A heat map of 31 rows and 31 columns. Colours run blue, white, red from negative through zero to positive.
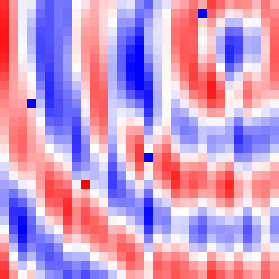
Lone odd cells: 4, 1 higher and 3 lower than their neighbours. Rings: centred on the top right. Slope: none. Average level on the scale: 50%. Mirror symmetry: none.
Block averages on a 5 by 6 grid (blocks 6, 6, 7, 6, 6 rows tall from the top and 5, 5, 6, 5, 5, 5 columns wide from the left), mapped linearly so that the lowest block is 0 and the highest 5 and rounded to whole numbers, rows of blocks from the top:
3 1 1 3 3 3
3 0 1 2 4 3
4 0 3 2 2 0
1 5 1 2 4 3
1 1 4 3 2 2
